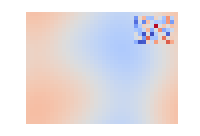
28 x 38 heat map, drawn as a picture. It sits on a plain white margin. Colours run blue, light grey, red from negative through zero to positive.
Stripes: none. Odd patch: rougher, in the top right. Roughest part: top right. Average level on the scale: 50%.
